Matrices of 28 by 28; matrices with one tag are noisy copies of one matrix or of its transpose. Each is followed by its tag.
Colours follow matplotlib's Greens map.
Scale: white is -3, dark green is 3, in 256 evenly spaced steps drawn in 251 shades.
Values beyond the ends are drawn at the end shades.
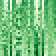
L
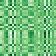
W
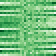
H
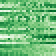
L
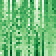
L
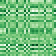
W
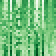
L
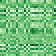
W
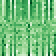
H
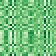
W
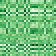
W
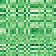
W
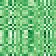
W
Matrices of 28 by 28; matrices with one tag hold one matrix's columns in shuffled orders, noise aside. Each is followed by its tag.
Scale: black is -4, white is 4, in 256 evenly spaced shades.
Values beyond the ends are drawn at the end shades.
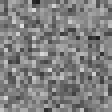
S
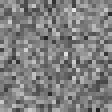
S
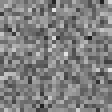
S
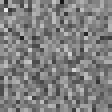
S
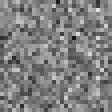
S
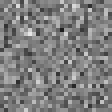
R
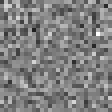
R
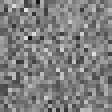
S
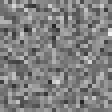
R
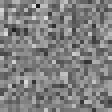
R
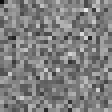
S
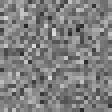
R
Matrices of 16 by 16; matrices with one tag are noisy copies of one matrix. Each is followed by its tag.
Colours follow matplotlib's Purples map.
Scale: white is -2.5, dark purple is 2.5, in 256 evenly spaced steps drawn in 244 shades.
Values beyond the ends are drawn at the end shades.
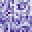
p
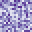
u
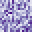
p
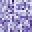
p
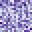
u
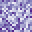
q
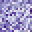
q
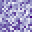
q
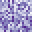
p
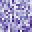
p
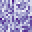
p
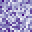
q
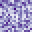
u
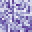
p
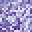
q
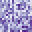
p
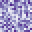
u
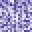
u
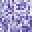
p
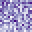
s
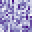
p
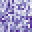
p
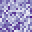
q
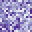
q
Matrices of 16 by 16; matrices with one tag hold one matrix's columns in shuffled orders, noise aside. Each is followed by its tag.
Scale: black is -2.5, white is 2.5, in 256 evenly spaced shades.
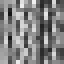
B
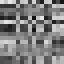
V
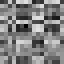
V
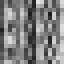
B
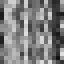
B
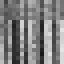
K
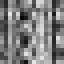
B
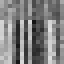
K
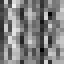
B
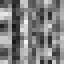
B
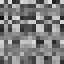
V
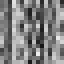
B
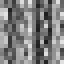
B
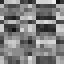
V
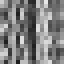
B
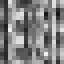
B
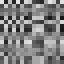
V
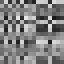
V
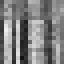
K
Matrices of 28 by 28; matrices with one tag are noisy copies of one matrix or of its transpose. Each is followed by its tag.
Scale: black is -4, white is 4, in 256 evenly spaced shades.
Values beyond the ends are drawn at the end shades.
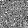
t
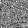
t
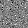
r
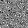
r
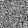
t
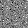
r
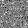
t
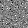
r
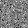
t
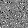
r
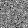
t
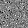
r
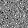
r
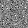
r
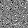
r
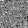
t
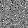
r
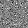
r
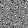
r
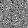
r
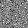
r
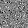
r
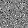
r
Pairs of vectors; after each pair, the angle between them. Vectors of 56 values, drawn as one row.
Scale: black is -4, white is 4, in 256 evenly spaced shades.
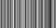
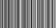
orthogonal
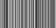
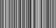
partly opposed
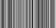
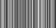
nearly opposite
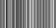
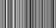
nearly opposite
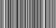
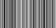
partly opposed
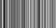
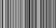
nearly opposite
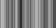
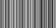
orthogonal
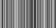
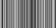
nearly parallel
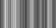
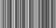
orthogonal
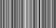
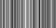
nearly parallel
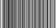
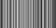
partly opposed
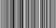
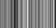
orthogonal
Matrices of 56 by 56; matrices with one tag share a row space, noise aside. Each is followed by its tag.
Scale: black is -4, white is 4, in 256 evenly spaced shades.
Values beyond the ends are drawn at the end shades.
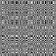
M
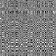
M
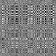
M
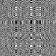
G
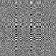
G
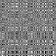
M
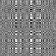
G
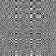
G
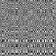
M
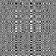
G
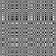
M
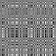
M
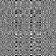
G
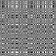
M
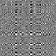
G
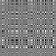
M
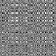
M
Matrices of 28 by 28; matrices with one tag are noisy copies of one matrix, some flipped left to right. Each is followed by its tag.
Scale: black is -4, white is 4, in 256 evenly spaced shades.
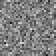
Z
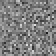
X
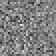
X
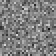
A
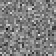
A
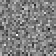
A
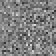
X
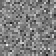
Z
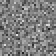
A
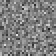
A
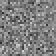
X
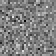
X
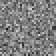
A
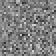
X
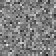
Z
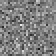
X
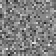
Z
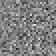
X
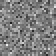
Z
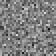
A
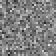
Z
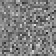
X
